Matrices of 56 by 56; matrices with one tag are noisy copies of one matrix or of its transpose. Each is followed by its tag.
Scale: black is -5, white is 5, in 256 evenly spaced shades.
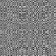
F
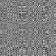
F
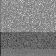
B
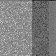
B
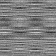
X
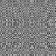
F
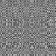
F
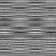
X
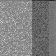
B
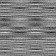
X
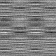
X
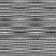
X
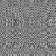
F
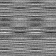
X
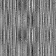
X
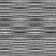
X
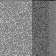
B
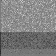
B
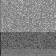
B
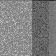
B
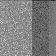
B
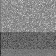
B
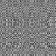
F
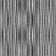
X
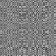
F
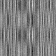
X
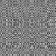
F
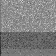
B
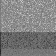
B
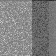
B
